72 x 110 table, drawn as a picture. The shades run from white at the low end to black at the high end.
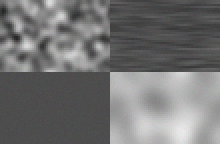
It is made of 2 by 2 panels. Panel 1,1: middling, blotchy, strong in contrast. Panel 1,2: high, streaked across, faint in contrast. Panel 2,1: high, flat. Panel 2,2: low, smooth.
